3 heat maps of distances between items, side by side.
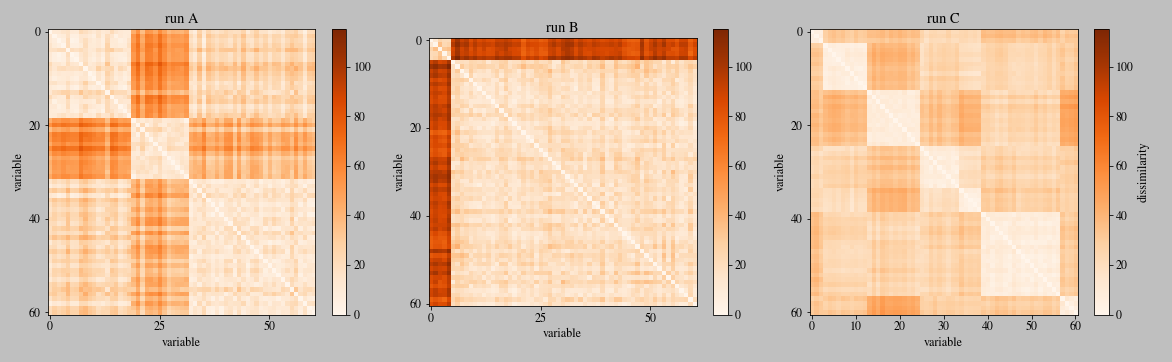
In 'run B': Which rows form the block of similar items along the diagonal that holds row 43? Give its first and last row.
5 to 60
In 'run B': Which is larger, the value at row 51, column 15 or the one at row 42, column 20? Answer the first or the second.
the second
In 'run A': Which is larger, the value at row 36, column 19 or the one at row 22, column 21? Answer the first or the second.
the first
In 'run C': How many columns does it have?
61
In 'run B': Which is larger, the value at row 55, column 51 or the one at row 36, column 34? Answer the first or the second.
the first
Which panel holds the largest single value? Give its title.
run B
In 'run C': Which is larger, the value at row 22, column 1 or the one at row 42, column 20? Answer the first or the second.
the first
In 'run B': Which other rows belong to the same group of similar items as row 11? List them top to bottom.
5, 6, 7, 8, 9, 10, 12, 13, 14, 15, 16, 17, 18, 19, 20, 21, 22, 23, 24, 25, 26, 27, 28, 29, 30, 31, 32, 33, 34, 35, 36, 37, 38, 39, 40, 41, 42, 43, 44, 45, 46, 47, 48, 49, 50, 51, 52, 53, 54, 55, 56, 57, 58, 59, 60
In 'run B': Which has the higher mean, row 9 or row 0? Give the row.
0
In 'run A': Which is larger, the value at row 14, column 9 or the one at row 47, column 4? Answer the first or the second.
the second
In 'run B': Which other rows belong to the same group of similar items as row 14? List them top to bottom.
5, 6, 7, 8, 9, 10, 11, 12, 13, 15, 16, 17, 18, 19, 20, 21, 22, 23, 24, 25, 26, 27, 28, 29, 30, 31, 32, 33, 34, 35, 36, 37, 38, 39, 40, 41, 42, 43, 44, 45, 46, 47, 48, 49, 50, 51, 52, 53, 54, 55, 56, 57, 58, 59, 60
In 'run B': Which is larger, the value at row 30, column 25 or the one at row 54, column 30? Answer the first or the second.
the first
